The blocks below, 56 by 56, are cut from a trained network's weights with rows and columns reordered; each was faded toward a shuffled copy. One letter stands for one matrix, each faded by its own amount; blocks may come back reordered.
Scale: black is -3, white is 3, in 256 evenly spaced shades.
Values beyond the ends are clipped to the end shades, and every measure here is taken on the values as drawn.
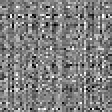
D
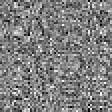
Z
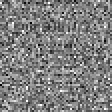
Z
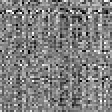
D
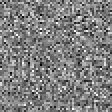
Z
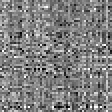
D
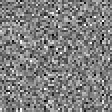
Z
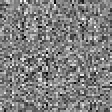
Z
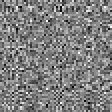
Z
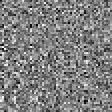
Z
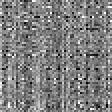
D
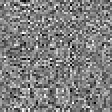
Z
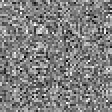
Z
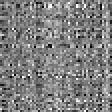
D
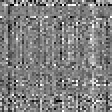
D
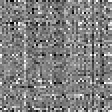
D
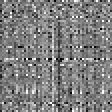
D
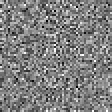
Z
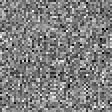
Z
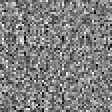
Z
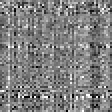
D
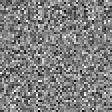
Z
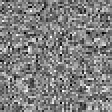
Z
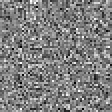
Z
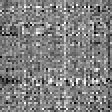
D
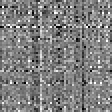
D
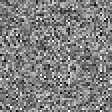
Z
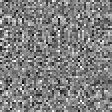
Z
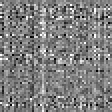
D
